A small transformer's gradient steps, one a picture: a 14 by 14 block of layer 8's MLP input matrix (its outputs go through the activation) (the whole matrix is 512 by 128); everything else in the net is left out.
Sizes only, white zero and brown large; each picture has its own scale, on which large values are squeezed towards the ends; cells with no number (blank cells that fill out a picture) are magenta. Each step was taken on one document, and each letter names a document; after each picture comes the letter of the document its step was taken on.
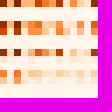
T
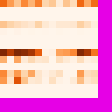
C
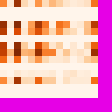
T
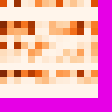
C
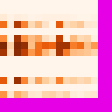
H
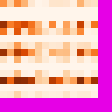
C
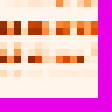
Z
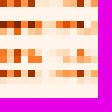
Z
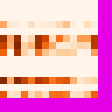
H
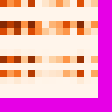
Z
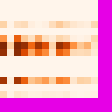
H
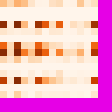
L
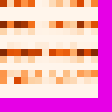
C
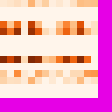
Z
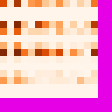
T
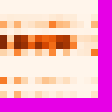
H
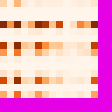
L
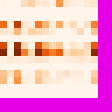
T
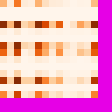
L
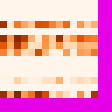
H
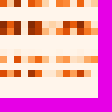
Z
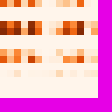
Z
